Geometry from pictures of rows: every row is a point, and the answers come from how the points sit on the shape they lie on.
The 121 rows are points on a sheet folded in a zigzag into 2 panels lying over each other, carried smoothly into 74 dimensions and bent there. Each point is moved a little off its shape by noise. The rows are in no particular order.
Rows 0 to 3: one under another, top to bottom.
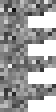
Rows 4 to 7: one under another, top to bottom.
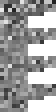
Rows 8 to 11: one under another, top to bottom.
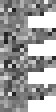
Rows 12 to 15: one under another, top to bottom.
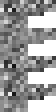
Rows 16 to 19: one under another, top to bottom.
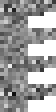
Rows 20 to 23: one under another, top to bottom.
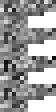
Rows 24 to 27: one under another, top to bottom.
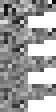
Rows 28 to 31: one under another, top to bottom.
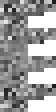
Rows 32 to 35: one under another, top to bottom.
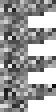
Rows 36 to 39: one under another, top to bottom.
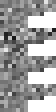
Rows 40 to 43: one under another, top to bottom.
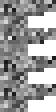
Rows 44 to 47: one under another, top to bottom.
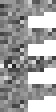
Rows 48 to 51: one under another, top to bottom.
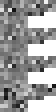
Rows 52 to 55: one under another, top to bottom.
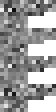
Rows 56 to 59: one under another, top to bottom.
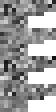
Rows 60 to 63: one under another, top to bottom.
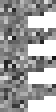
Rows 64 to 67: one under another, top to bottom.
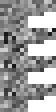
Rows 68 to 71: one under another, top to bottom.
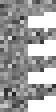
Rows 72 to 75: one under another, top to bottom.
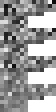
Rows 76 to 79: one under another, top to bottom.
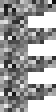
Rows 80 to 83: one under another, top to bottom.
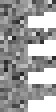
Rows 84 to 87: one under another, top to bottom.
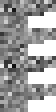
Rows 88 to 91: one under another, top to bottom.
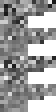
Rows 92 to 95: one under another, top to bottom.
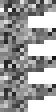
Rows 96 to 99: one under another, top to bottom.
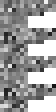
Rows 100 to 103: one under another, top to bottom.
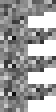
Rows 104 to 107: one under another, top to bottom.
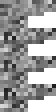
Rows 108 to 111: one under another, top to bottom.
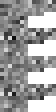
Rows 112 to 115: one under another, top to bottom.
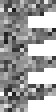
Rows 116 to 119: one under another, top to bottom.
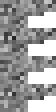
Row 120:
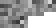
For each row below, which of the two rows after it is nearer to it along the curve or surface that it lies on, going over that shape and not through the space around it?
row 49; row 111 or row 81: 111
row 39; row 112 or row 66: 66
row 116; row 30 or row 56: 56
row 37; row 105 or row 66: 66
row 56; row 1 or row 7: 1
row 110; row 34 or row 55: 55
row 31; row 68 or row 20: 20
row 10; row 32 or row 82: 32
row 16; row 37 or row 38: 38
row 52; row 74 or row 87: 74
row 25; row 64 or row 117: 64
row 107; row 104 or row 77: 77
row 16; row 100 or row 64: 100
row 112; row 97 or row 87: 97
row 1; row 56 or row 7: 56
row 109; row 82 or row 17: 17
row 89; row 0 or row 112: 112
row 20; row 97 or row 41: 41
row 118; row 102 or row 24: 24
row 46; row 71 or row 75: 71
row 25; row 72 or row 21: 72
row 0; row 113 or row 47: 113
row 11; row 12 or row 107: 12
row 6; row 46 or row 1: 1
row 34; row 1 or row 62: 62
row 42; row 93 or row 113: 93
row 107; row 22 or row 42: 22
